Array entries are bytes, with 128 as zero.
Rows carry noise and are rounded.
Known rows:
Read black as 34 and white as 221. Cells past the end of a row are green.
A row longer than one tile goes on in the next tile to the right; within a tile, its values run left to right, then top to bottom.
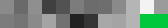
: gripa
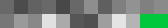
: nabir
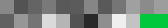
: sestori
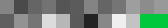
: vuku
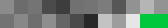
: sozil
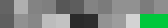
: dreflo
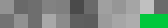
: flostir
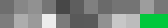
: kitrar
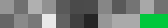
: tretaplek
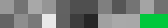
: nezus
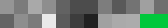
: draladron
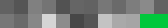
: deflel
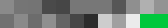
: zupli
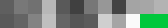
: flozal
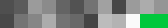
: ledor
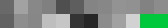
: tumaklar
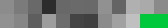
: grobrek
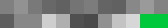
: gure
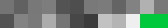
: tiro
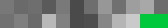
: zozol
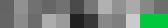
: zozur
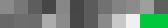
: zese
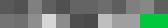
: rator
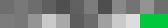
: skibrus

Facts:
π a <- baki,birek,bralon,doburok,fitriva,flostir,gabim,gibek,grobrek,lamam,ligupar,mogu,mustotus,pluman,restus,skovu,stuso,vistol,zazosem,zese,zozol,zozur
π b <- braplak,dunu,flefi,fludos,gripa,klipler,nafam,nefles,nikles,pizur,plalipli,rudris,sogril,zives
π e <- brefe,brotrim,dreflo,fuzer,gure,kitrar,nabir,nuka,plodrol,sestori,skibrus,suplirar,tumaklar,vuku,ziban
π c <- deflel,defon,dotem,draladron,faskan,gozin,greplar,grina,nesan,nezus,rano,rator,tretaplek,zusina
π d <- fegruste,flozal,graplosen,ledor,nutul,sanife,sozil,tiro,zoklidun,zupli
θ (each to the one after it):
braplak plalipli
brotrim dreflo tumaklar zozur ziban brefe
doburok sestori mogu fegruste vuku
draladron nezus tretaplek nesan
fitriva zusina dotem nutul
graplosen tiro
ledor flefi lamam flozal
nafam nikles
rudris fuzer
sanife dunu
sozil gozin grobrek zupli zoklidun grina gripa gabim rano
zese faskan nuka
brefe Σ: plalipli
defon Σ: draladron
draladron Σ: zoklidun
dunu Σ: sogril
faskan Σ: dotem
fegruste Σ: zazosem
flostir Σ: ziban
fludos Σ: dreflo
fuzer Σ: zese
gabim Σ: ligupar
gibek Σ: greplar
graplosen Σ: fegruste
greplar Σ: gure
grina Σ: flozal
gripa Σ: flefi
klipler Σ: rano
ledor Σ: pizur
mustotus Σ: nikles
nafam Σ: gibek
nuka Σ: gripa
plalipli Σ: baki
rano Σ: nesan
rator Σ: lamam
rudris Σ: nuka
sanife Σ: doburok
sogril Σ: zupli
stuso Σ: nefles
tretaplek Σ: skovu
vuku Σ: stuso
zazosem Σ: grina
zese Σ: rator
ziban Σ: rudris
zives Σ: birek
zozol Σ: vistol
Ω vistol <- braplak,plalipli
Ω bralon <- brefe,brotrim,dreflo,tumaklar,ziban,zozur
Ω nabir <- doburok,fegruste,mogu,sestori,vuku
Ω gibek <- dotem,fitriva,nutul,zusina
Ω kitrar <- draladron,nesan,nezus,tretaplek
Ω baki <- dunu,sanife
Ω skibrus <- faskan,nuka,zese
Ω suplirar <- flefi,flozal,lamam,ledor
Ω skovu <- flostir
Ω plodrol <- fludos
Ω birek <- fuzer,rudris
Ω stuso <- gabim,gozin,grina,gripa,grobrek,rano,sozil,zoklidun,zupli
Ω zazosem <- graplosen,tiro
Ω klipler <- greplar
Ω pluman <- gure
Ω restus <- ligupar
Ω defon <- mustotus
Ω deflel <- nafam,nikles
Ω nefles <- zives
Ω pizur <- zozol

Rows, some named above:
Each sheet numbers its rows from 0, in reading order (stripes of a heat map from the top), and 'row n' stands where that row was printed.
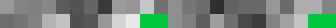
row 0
nuka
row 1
gabim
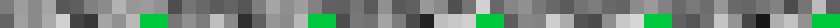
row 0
ziban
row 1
bralon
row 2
nutul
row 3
gure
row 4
zusina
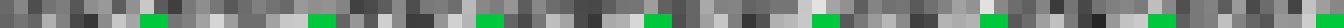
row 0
fitriva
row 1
suplirar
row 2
doburok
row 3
faskan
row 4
flefi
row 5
rudris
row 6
nafam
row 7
lamam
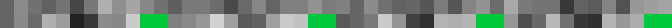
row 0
zozur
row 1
plodrol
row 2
greplar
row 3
grina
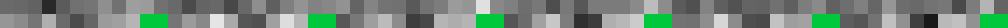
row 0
stuso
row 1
nabir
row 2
rudris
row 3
nikles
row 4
rator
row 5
dotem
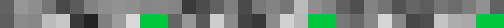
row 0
brefe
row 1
mogu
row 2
deflel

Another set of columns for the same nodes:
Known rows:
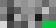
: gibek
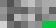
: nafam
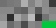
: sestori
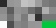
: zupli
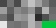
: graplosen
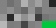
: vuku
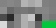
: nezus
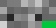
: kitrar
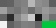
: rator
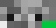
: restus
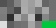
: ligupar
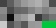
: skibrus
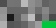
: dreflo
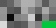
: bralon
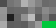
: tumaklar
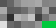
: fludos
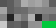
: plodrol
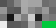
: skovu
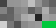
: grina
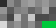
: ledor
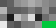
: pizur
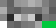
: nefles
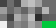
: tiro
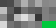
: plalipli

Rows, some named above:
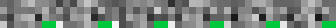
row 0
greplar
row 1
graplosen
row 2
nutul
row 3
sanife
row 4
defon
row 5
zazosem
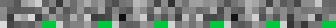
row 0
rudris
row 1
flozal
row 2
zozur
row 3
ledor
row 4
zozur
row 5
fuzer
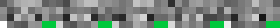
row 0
stuso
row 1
klipler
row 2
nesan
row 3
ledor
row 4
rator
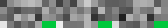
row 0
gripa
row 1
graplosen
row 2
flostir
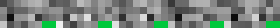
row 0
skibrus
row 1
nikles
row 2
deflel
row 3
nuka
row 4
bralon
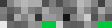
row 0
grobrek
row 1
zozur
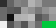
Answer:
zese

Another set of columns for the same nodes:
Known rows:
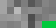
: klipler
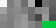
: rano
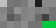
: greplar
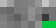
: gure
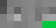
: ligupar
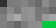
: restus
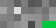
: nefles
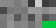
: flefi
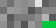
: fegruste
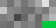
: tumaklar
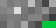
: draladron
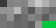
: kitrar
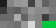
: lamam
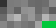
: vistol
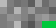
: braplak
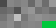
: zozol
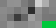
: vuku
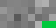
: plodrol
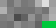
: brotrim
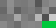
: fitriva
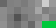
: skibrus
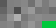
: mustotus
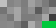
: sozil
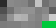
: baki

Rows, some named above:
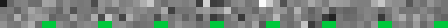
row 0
zese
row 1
fitriva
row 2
tiro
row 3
flefi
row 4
brefe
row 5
nesan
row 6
gure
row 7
nikles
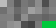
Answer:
rudris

